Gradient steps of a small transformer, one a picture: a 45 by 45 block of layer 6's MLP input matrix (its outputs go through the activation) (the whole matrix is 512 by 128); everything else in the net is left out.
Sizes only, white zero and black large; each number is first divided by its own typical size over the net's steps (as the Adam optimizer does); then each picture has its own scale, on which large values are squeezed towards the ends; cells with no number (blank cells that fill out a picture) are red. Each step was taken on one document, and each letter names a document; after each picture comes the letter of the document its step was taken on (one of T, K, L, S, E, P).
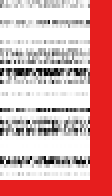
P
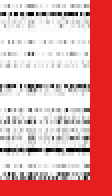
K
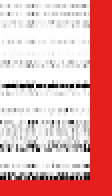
K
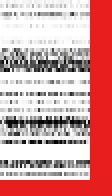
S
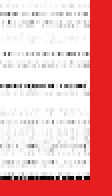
K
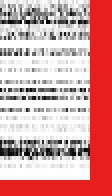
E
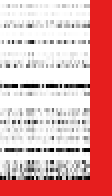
K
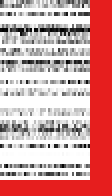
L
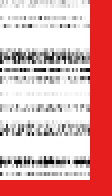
P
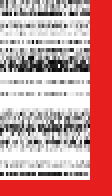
S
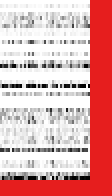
K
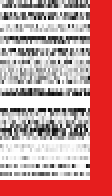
L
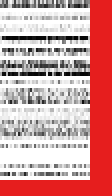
L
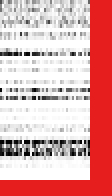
E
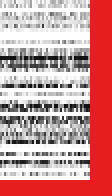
S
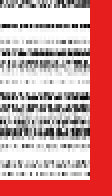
L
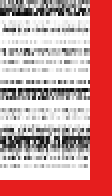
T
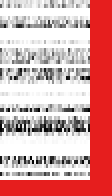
P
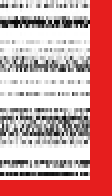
S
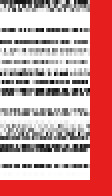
T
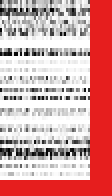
E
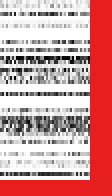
S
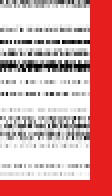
L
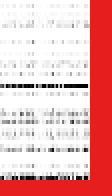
K
